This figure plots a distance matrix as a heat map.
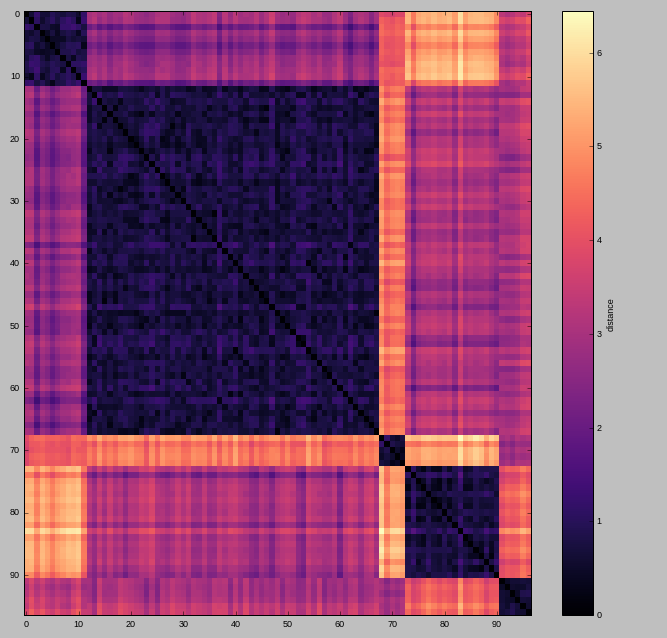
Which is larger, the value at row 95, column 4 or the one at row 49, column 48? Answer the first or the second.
the first
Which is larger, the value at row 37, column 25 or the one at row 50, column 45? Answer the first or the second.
the first
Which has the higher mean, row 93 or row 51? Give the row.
93
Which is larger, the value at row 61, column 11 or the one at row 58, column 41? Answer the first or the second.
the first
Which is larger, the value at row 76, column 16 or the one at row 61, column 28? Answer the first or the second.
the first
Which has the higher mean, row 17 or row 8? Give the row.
8
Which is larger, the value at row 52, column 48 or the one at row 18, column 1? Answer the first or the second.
the second
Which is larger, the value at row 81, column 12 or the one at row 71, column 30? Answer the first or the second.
the second
